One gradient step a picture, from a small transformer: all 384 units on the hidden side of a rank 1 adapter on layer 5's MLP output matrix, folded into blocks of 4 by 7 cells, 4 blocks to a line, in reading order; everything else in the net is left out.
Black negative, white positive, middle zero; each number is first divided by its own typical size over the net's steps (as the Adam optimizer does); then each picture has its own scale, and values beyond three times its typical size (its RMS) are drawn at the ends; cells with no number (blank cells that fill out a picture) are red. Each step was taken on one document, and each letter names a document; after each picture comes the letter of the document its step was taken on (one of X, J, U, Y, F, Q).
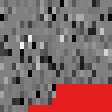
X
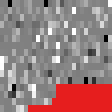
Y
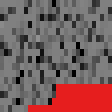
X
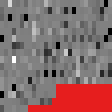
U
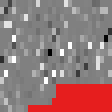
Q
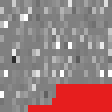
U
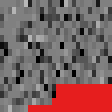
X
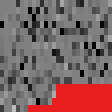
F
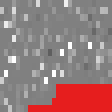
Q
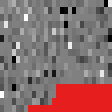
U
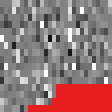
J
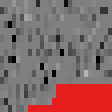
Q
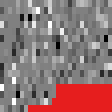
Y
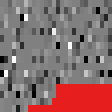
U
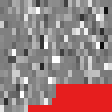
J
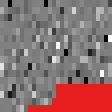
Y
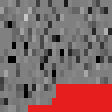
Q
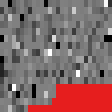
U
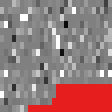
U
